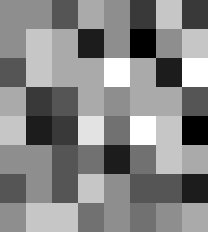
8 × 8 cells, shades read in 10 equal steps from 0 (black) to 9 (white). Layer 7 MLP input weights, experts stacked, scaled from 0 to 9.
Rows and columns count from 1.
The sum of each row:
35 36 47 37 38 35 30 43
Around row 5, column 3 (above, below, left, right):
3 3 1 8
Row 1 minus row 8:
0 -2 -4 2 0 -2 2 -4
